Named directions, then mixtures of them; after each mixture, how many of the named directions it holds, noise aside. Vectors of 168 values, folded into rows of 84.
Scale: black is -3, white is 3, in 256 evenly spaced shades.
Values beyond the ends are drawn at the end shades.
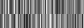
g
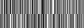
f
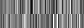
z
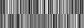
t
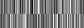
two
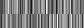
three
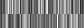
two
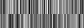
two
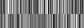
one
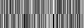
three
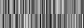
one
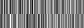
three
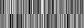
two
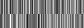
three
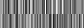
two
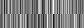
two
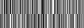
one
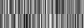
one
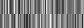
one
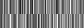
three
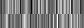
two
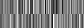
three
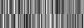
one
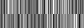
two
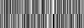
two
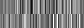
one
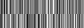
three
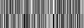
three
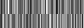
three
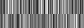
one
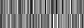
two
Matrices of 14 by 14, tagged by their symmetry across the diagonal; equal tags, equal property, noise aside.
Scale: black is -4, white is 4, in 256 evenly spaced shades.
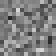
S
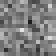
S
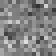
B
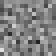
B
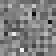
S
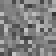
S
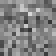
B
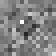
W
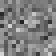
B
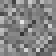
W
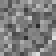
W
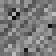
W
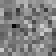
B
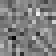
S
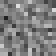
S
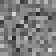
W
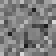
W
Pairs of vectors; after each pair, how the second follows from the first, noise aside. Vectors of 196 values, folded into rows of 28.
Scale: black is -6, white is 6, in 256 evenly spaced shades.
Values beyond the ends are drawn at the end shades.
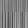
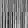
scaled up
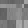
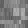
wrapped around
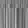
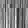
scaled up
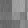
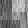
scaled up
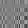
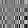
scaled up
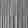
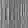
wrapped around
